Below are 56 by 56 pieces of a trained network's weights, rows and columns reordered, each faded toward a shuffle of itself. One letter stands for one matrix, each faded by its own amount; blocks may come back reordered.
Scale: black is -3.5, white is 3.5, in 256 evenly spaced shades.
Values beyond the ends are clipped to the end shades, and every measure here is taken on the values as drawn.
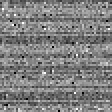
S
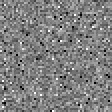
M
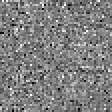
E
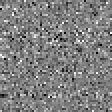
E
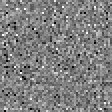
M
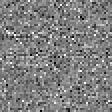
E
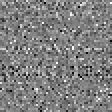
E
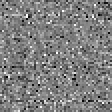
E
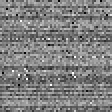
S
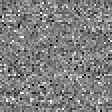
E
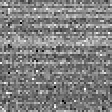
S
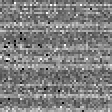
S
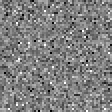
M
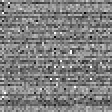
S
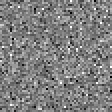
M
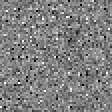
M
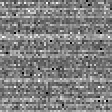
S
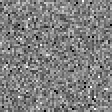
M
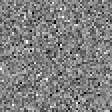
M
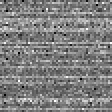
S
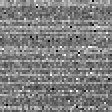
S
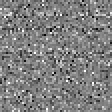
E
